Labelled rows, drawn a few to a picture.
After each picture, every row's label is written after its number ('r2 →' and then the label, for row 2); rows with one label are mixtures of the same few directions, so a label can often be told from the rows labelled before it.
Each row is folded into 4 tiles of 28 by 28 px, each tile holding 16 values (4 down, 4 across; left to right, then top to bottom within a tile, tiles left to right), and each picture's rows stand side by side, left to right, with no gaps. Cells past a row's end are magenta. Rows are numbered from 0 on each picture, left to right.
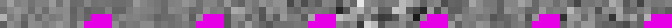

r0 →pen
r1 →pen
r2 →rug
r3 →pen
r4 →pen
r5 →rug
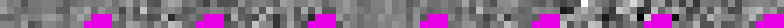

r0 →pen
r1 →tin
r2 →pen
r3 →pen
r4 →tin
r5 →pen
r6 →pen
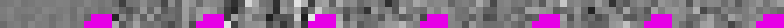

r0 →pen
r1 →pen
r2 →pen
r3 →rug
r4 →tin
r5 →rug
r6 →tin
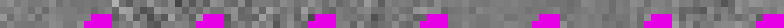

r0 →pen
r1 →rug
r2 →pen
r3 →tin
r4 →tin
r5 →pen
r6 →rug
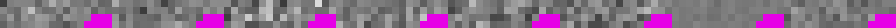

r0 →rug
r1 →rug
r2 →tin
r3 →pen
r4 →pen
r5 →tin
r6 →tin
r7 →rug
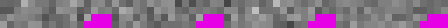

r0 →pen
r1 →rug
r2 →rug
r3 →tin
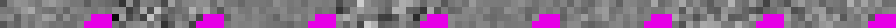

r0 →rug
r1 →pen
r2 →rug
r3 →pen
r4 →pen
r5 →tin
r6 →tin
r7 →rug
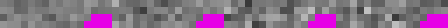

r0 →rug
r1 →rug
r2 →pen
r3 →tin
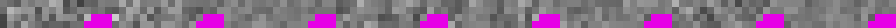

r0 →rug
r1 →pen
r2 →tin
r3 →pen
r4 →pen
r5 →rug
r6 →rug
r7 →pen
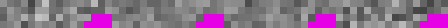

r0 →tin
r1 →rug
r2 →pen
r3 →tin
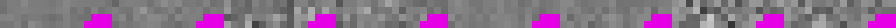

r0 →pen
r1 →rug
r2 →pen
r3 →rug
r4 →pen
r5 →pen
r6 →tin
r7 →tin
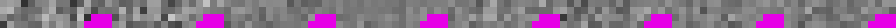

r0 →pen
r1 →tin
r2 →rug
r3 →pen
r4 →tin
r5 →pen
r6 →tin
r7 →tin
